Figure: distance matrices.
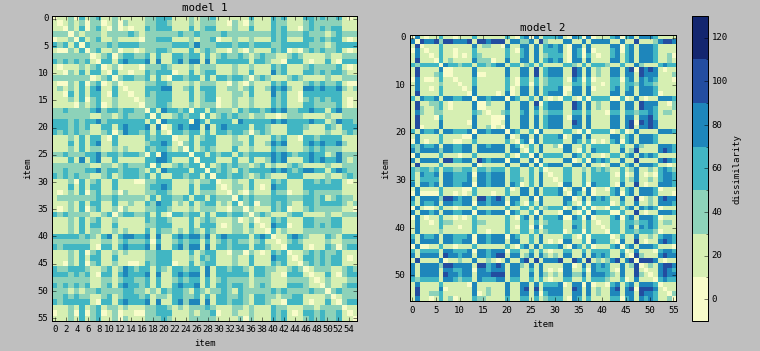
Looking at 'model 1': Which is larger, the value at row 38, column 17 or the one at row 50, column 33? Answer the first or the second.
the first
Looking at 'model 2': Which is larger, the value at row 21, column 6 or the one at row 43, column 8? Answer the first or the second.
the second
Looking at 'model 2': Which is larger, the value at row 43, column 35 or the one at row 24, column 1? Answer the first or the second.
the second
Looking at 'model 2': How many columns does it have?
56
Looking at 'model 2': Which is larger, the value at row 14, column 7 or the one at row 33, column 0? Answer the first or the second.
the first
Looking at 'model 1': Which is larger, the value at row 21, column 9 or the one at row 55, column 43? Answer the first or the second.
the first
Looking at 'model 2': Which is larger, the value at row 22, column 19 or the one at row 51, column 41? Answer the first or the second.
the second
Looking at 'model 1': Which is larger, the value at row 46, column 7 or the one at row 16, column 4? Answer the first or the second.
the first
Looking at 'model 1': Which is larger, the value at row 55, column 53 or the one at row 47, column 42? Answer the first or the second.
the first
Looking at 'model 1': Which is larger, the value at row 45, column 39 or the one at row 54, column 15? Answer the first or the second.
the first
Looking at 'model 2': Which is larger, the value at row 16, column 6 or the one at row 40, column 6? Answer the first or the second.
the second
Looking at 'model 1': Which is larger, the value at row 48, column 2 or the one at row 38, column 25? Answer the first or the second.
the second
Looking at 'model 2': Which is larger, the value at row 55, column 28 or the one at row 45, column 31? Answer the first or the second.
the first
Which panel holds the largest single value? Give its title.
model 2
